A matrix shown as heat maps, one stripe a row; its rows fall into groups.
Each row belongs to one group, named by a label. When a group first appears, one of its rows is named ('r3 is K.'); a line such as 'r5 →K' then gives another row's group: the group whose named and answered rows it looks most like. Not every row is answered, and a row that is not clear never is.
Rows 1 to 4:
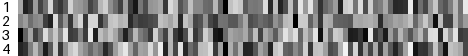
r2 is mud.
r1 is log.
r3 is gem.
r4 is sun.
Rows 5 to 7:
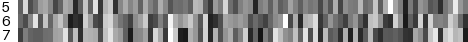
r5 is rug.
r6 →gem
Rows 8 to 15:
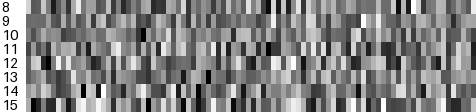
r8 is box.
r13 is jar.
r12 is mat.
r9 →mud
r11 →gem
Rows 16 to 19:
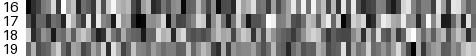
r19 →rug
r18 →log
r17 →jar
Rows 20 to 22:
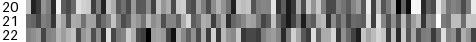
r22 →mat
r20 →log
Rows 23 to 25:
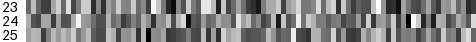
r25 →mat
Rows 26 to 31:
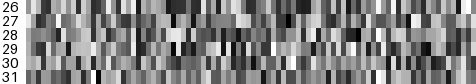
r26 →mat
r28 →mud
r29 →sun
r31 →rug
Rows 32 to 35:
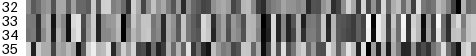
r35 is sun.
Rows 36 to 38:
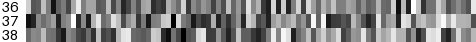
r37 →gem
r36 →box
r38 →jar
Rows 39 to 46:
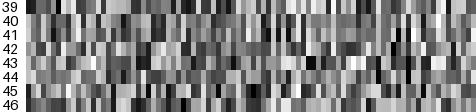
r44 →box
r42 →mud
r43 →sun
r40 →box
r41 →box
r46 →jar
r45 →mat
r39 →gem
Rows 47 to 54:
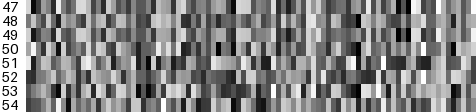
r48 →mud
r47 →log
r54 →sun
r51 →sun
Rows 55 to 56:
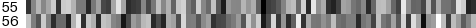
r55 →gem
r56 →box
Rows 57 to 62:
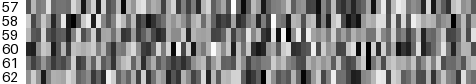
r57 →rug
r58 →mud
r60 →sun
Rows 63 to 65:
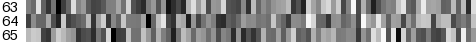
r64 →mud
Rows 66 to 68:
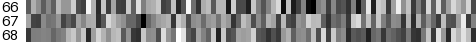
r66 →rug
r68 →gem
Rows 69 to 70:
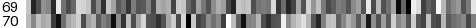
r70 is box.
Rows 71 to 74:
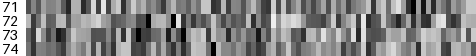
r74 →jar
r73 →jar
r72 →sun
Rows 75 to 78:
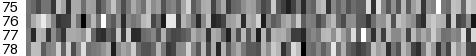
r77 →jar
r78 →mat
